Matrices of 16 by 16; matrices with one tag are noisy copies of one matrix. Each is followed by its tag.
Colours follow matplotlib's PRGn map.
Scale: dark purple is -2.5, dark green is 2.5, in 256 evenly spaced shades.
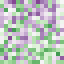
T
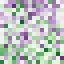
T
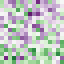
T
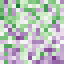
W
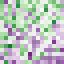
W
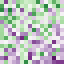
W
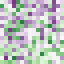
T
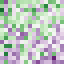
W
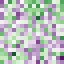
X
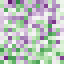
T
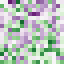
T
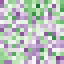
X
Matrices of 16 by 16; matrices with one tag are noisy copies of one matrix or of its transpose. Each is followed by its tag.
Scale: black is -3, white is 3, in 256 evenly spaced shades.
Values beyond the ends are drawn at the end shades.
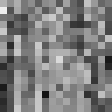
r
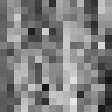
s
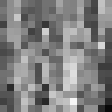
s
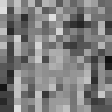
r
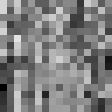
r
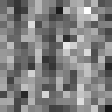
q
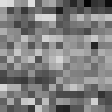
r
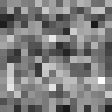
q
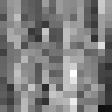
s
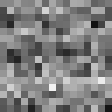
q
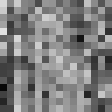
r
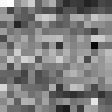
r
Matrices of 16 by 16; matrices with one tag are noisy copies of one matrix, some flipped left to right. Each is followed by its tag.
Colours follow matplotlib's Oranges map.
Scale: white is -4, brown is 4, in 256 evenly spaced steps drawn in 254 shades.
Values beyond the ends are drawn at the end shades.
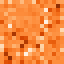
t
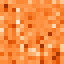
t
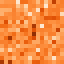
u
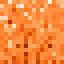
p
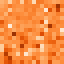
t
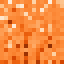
p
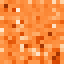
t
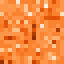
u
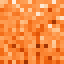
p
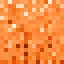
p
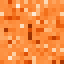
u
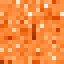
u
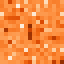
u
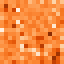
t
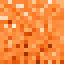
p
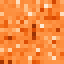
u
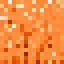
p
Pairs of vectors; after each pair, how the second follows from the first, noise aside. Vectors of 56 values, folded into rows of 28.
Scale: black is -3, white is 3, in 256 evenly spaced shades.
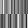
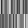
reversed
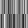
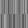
shrunk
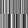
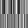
reversed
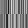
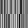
reversed
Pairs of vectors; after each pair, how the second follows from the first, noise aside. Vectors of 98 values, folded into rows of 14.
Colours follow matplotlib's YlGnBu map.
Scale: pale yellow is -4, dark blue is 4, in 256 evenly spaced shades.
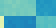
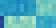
negated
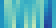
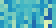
sign-scrambled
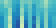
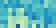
sign-scrambled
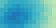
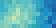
negated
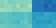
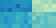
negated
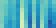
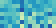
sign-scrambled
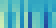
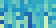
sign-scrambled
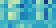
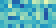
sign-scrambled
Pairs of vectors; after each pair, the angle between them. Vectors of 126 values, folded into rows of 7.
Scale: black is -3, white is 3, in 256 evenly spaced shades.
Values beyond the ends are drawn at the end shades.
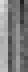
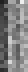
nearly opposite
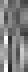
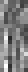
nearly parallel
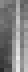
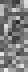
orthogonal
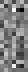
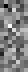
partly aligned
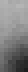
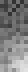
nearly opposite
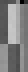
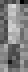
nearly parallel
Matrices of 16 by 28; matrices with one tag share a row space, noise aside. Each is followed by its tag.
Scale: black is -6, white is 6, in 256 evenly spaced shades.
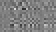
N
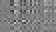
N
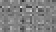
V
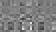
V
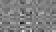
V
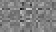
V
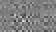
N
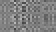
N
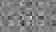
V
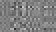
N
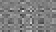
V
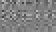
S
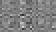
V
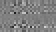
N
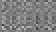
S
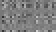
S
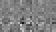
V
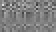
S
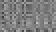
S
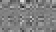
V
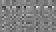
S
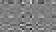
V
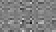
V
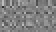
S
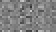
V
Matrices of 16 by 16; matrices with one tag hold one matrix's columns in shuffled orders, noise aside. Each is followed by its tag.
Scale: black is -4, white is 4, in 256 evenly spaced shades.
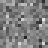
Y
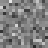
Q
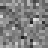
Y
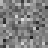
Y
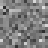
Q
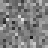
Y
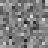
Y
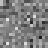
Y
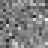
Y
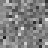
Y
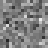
Y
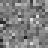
Y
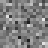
Y
